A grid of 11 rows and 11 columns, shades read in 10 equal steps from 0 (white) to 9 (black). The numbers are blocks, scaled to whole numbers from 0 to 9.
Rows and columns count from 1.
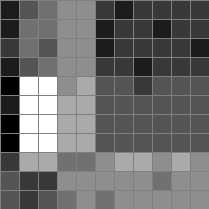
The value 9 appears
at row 5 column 1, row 7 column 1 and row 8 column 1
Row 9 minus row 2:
-1 -2 -2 1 1 -4 -4 -4 -4 -4 -3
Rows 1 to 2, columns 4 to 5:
4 4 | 4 4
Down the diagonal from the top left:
8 5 6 4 3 6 6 6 4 4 4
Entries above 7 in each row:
2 3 2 2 1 1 1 1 0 0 0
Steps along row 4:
down down down same up same up down same same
